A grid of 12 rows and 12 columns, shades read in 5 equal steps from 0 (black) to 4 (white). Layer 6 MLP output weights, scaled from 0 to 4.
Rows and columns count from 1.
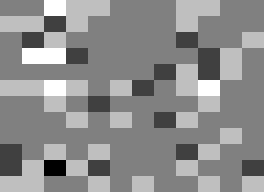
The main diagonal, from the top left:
2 3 3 1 2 3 2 1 2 3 2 3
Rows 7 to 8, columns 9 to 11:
2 3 2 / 3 2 2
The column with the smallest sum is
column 8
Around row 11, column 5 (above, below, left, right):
3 3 3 2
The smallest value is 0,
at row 11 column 3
